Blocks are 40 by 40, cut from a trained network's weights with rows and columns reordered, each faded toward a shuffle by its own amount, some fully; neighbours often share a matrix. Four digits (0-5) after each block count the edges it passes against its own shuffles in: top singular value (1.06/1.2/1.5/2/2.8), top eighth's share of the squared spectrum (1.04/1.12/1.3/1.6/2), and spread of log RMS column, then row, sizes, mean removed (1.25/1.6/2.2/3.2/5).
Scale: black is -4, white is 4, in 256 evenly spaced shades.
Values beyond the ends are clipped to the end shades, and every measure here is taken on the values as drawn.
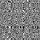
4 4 2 2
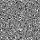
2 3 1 1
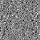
3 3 1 1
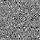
3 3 1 1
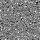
0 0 0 0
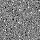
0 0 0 0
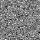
2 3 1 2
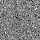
0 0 0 0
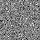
2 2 0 0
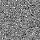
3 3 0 0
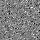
1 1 0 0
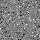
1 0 0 0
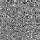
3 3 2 1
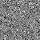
1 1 0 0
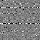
4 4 0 2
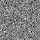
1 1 0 0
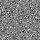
1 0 0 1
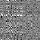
3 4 3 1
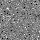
0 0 0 0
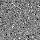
0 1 0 0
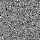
0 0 0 0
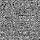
2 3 1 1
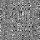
3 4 2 2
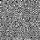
3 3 1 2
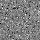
1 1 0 0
